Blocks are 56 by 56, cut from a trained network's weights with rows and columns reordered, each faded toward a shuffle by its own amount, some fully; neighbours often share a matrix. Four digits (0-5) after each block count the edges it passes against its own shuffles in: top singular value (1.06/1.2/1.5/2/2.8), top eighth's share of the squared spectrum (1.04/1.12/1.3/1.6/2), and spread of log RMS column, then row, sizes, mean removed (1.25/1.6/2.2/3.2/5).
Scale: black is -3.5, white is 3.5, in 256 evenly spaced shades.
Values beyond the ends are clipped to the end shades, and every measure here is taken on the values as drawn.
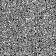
0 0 0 0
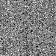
1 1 0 0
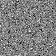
0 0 0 0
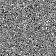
0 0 0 0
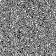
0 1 0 0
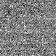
2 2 1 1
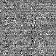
2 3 3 1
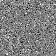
0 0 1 0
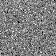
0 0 0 0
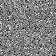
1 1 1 0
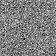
0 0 0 0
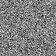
0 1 0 0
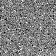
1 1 0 0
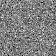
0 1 0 0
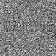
3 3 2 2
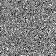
1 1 0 0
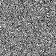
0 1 0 0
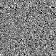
2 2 1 1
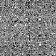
2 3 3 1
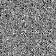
1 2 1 0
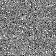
0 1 1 0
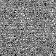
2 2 2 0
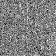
1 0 0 0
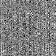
3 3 1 2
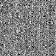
2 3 1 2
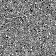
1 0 0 0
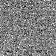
1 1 0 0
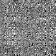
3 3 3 1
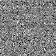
1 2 2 1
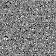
1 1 1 0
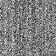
2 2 1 1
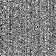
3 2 1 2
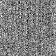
2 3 1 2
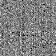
2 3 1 2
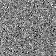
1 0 0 0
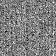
2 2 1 1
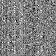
3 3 1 1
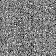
1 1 0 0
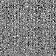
3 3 1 2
